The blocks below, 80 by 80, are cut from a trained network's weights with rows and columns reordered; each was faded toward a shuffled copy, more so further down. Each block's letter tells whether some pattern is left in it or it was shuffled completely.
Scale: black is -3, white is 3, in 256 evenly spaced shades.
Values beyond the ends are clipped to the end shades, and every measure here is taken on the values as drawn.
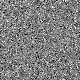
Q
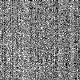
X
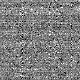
X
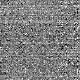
X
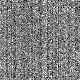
X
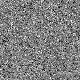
Q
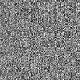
X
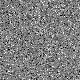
Q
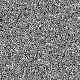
Q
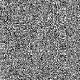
X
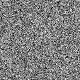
Q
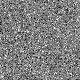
Q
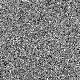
Q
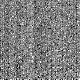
X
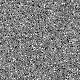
Q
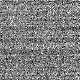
X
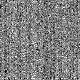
X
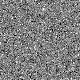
Q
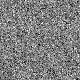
Q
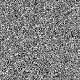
X
